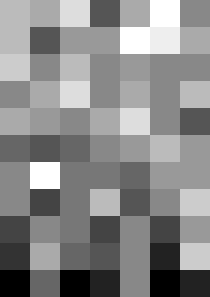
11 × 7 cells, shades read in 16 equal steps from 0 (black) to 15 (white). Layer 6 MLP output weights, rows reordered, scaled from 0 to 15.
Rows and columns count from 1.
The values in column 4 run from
2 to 11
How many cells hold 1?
0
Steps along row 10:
up down down up down up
